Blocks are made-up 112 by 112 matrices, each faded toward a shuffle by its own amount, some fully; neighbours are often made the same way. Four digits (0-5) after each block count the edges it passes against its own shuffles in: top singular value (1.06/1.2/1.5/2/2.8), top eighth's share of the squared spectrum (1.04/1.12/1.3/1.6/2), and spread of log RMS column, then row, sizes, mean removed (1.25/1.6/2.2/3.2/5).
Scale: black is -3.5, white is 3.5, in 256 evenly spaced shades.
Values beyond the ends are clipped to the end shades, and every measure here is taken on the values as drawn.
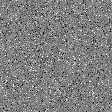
0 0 0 0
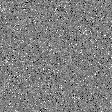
0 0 0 0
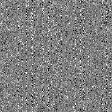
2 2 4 0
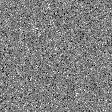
0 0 0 0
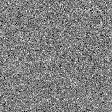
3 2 0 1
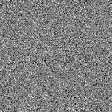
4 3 1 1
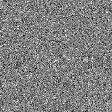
3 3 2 1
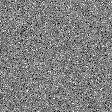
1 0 0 0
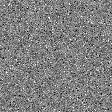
2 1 0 0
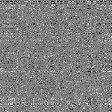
4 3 1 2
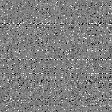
4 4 2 3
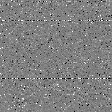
4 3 1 2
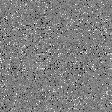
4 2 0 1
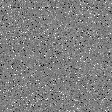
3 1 0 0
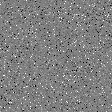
1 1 0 0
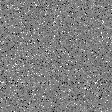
2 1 0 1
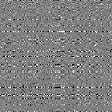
5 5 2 4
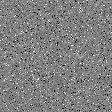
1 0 0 0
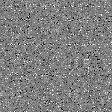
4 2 1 2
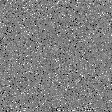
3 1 0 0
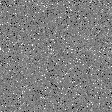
0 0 0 0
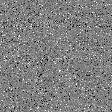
1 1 0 2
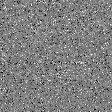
0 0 0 1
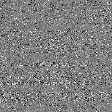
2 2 0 3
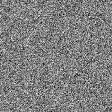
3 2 0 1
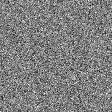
1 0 0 0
